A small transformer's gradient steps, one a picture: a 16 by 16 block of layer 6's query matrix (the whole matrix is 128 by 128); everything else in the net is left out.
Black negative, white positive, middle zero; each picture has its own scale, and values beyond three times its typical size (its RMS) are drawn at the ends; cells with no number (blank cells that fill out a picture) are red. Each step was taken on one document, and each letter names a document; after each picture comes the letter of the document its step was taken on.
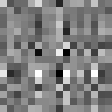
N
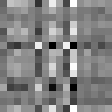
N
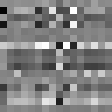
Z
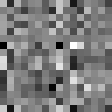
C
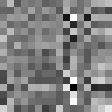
C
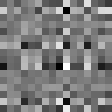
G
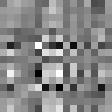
N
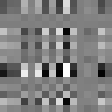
G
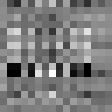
G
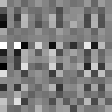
Z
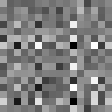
C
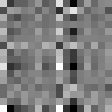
C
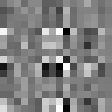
G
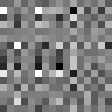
Z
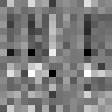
N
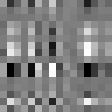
G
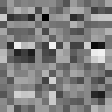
C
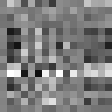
N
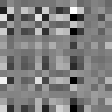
C
